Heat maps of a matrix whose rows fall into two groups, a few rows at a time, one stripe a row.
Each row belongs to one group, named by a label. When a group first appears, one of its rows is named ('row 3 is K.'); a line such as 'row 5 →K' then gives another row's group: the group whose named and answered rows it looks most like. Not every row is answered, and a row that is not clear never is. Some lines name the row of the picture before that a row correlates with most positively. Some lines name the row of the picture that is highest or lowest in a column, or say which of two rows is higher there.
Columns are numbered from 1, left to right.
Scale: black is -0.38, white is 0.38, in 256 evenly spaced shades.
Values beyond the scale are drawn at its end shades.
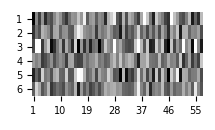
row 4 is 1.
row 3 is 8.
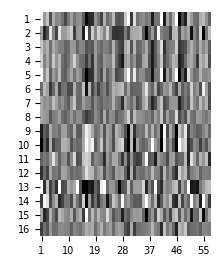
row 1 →1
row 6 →8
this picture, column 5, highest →11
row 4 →1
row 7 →1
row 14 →8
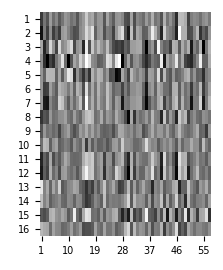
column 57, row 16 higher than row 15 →Yes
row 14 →1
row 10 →8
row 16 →1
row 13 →1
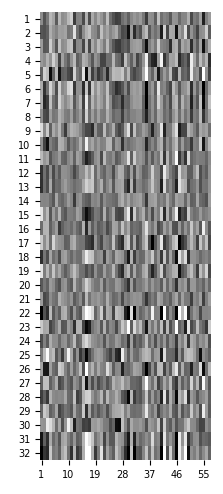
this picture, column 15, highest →5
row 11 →1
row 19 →1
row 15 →1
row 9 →1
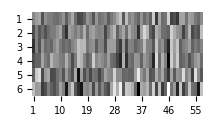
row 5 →8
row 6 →1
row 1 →1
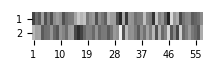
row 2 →1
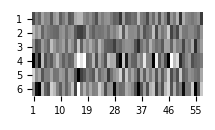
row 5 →1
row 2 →1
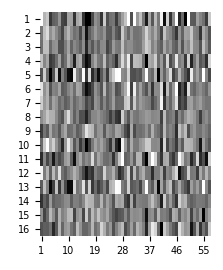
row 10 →8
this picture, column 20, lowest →5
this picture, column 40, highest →15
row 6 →1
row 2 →8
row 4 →1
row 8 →8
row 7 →1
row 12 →1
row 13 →8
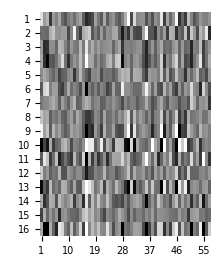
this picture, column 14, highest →16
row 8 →1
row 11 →8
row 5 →1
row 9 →1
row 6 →8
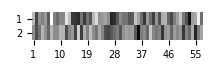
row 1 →1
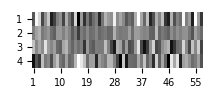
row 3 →1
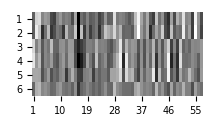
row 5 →1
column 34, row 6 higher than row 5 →No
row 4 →1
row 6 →8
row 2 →8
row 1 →8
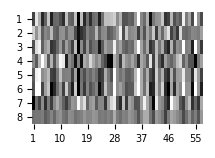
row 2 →1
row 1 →8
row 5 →8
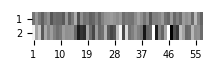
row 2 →1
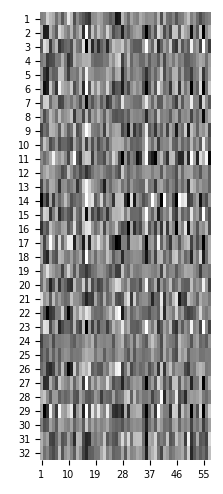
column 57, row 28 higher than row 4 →No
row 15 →8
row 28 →1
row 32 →1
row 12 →8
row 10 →8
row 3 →8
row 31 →1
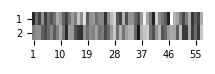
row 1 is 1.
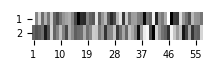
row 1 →1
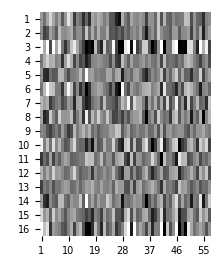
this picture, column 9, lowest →3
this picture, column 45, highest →3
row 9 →8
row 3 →1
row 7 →1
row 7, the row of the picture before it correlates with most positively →1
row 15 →1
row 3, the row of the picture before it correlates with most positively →1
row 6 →8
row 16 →1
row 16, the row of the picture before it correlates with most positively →1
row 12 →1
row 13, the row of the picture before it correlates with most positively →2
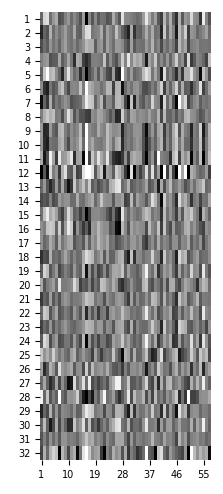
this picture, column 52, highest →32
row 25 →1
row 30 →8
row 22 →8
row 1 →8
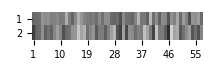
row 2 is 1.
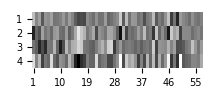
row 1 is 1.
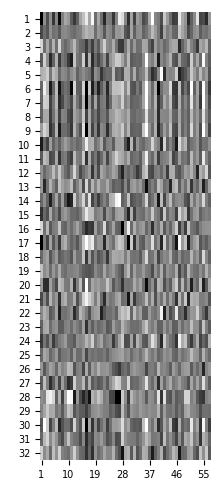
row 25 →8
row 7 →8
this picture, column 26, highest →14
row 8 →8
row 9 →8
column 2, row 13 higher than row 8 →No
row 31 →8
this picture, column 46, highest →22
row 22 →1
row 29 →8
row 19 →1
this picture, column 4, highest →28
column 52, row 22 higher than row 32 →Yes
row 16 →1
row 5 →1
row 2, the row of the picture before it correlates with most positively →2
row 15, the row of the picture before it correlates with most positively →2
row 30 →8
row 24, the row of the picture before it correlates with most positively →2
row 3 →1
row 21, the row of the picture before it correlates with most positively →2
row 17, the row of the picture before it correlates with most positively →2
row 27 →8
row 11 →8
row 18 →8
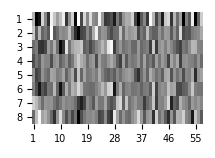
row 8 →8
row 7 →1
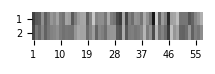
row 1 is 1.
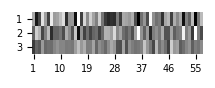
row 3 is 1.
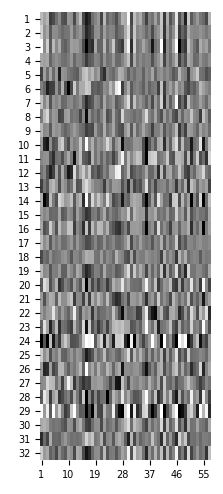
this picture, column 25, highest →29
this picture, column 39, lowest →22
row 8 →8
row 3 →1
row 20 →8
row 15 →1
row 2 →1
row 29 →1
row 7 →1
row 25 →1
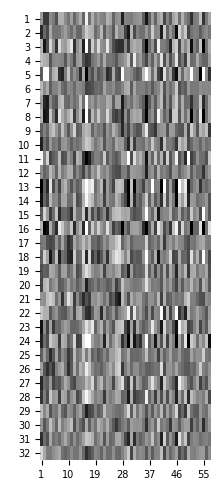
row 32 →1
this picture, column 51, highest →5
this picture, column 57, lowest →24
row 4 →1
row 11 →1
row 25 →8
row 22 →1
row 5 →8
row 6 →1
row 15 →8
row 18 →8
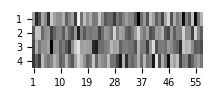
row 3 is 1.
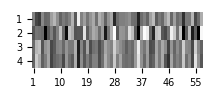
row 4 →8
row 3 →8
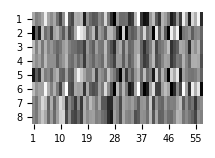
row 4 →1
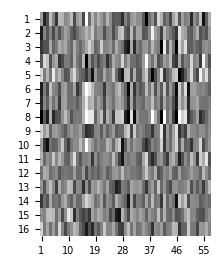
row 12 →8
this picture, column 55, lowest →1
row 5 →1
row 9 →1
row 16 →1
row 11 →1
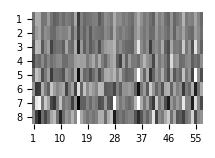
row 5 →8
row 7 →8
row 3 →8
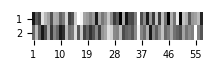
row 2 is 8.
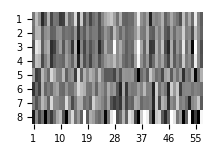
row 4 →8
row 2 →8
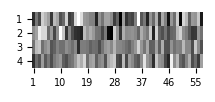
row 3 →8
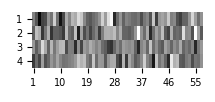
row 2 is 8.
